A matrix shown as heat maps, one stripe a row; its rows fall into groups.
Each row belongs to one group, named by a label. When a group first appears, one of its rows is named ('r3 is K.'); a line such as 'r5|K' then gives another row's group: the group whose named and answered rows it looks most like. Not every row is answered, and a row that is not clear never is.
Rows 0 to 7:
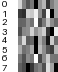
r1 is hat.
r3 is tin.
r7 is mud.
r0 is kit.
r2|hat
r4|kit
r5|kit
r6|hat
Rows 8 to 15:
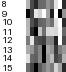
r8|mud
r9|hat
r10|mud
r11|mud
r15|mud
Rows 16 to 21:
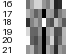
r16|tin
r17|kit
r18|hat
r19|kit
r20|kit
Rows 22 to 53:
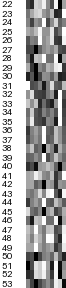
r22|hat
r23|tin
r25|tin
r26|tin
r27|mud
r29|mud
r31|kit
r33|mud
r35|kit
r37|hat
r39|hat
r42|kit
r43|tin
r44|hat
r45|kit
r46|hat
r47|tin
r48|tin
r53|mud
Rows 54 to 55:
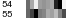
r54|tin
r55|mud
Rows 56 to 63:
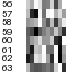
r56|tin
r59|mud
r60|tin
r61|hat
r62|hat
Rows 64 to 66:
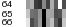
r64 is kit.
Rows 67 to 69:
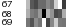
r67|mud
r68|kit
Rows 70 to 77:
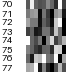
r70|kit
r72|mud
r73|mud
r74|kit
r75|mud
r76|hat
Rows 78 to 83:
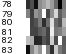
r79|hat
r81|kit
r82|kit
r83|hat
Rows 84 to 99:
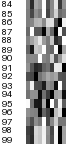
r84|hat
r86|tin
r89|hat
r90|tin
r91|mud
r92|mud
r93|kit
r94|mud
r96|mud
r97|hat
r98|hat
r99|hat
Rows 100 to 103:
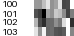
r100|tin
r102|mud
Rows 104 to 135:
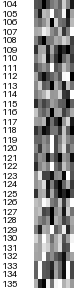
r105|hat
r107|tin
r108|mud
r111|hat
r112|mud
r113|kit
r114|tin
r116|kit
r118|mud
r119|hat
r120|hat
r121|mud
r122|hat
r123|kit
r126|tin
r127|kit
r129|hat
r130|tin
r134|kit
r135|mud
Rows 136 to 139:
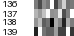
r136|hat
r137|tin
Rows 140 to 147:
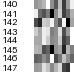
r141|kit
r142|hat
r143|tin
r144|tin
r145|kit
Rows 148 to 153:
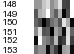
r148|tin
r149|tin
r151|kit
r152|kit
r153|mud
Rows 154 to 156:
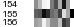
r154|tin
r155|mud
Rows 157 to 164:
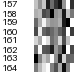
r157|mud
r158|kit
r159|tin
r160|kit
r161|tin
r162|kit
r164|tin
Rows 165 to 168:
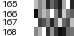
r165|mud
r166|hat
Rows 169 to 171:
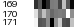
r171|kit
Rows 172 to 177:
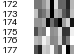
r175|tin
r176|tin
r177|hat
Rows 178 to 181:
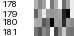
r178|tin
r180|kit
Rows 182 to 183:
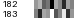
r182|kit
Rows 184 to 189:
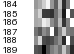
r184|tin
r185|kit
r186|tin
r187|hat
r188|kit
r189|mud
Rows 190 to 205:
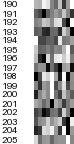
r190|tin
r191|mud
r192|tin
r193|mud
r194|kit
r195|mud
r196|mud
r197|mud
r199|hat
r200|hat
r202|mud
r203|tin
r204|hat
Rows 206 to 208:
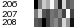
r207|kit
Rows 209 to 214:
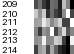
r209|mud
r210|mud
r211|tin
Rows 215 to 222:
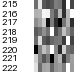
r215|kit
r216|tin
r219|kit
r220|hat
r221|kit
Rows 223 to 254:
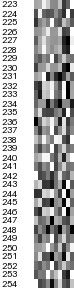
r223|tin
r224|kit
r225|hat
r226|tin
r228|tin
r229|hat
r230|tin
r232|hat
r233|hat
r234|mud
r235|kit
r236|hat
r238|tin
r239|hat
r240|tin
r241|hat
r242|kit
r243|kit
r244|hat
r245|kit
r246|hat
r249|hat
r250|tin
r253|tin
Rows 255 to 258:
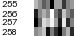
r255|kit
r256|hat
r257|hat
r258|mud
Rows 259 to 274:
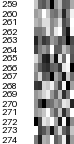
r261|tin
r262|tin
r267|kit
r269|tin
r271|tin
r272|hat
